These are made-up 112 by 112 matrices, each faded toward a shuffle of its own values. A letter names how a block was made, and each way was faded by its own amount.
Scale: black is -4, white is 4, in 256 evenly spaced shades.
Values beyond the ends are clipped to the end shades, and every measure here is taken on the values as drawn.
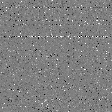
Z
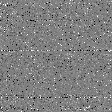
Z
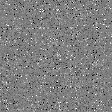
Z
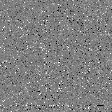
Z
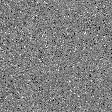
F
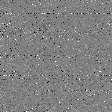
Z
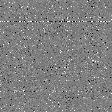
Z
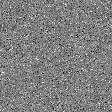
F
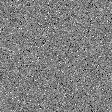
F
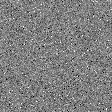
F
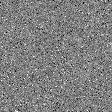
F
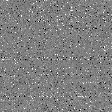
Z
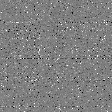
Z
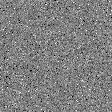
F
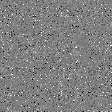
Z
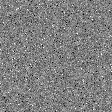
F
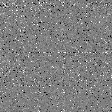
Z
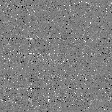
Z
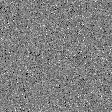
F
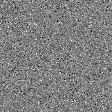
F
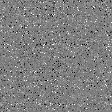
Z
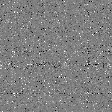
Z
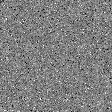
F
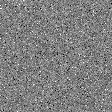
F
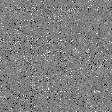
Z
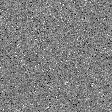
F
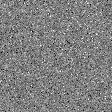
F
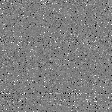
Z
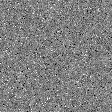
F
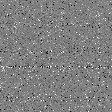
Z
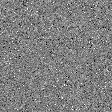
F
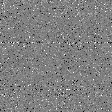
Z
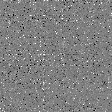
Z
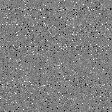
Z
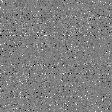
Z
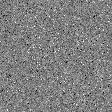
F
